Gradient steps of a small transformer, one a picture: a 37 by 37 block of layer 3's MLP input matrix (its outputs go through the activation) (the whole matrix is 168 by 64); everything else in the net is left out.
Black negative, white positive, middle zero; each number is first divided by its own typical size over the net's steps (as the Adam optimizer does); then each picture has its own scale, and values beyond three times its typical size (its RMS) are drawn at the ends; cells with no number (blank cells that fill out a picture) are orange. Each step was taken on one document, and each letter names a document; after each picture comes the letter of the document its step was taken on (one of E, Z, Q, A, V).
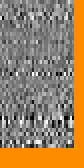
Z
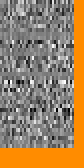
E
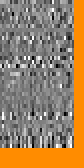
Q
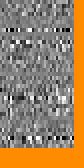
E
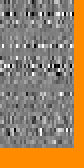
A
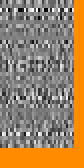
Z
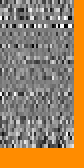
Z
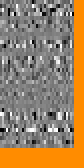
A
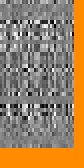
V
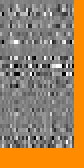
Q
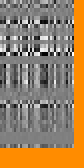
V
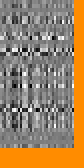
V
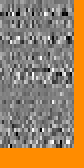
Q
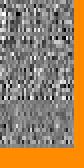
E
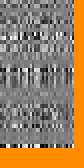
V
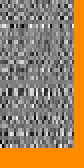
Z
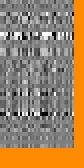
V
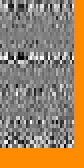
Z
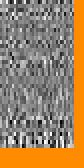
Z
